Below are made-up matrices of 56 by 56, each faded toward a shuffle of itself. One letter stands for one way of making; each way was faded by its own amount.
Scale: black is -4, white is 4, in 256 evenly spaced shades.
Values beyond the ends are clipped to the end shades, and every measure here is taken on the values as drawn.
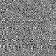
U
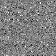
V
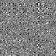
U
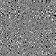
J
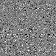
V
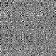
U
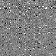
J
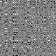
J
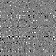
J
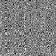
U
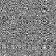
U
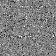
V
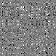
J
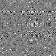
J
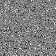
V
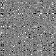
J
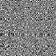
U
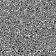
V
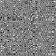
U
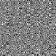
U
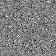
V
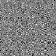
U
